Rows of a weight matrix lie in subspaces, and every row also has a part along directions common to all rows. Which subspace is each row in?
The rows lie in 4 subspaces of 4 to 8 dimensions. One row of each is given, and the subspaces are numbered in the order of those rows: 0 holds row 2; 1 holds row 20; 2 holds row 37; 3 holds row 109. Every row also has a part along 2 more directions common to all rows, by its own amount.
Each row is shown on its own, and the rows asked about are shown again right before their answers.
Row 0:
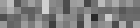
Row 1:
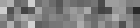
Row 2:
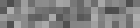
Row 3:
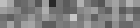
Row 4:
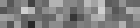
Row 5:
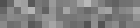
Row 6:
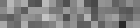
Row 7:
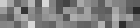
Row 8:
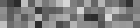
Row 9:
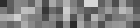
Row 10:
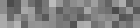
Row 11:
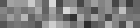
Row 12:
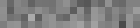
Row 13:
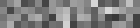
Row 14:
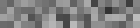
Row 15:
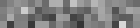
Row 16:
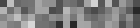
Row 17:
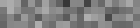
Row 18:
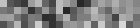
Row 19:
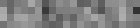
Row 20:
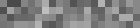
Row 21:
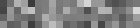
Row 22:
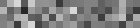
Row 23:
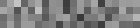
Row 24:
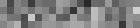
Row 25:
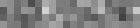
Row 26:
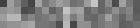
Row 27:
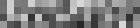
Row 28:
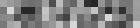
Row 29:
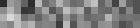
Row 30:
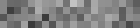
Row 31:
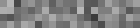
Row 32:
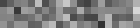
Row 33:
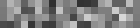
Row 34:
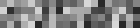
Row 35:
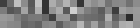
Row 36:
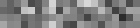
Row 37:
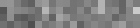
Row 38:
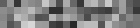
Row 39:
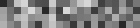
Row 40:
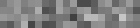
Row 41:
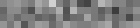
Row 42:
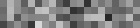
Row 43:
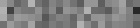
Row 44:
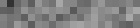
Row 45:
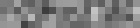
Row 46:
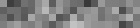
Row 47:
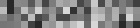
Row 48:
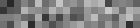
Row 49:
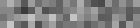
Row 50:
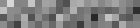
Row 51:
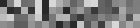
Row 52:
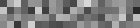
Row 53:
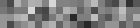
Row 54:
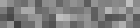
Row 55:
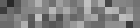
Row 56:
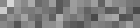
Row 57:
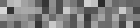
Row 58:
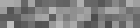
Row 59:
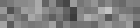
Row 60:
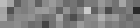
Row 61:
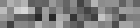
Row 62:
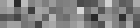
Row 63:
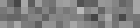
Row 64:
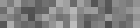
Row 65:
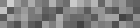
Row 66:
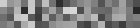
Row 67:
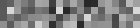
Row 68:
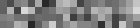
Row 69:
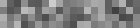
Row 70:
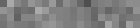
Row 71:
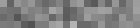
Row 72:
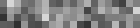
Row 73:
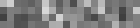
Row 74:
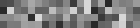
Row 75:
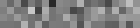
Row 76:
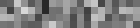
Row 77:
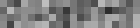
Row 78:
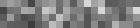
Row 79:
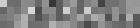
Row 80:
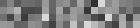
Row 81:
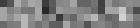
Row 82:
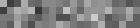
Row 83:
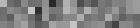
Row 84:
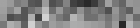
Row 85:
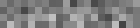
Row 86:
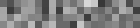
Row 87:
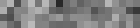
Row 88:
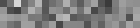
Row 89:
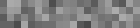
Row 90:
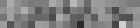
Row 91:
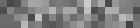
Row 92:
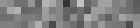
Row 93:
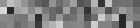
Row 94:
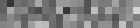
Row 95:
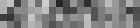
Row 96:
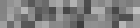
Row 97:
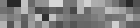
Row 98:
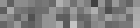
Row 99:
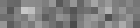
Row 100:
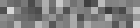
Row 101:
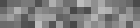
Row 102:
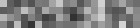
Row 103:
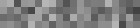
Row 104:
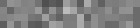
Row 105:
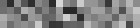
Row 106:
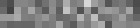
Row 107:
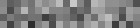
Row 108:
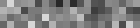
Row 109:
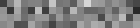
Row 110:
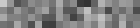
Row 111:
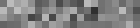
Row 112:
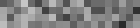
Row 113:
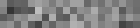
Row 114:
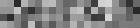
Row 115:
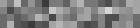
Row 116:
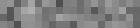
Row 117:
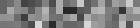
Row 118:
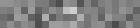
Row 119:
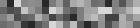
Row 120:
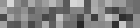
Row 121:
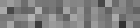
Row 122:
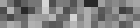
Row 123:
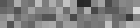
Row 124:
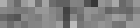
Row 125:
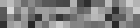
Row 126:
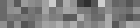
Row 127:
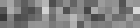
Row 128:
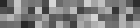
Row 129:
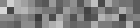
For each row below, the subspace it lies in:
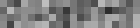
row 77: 0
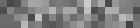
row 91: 1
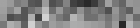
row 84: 1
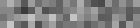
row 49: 1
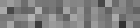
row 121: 1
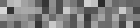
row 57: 1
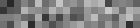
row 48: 1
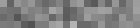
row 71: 0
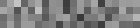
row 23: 3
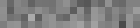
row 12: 1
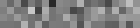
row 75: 3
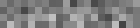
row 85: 1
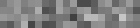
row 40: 2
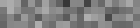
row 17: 3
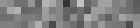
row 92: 3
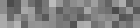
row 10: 2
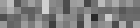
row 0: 1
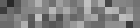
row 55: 1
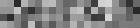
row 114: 3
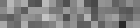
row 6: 2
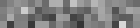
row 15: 1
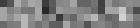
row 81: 2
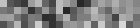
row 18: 2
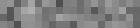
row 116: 0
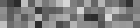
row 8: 3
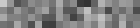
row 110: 2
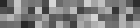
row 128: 3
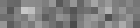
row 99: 0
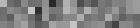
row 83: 3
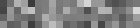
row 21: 2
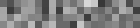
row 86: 2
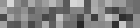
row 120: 1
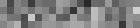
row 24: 1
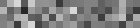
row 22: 3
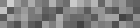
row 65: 1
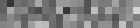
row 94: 2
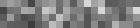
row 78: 2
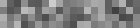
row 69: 2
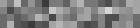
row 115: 0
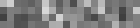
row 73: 2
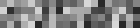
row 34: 3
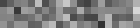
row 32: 3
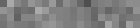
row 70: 3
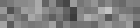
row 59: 0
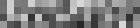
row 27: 1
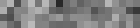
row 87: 0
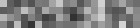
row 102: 2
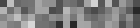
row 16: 0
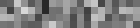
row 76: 1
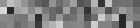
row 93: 1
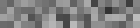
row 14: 0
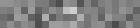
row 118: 3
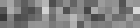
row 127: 2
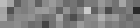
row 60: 2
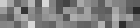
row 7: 3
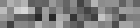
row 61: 1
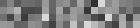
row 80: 3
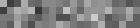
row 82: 3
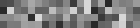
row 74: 1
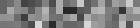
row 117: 3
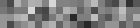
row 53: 3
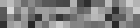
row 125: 3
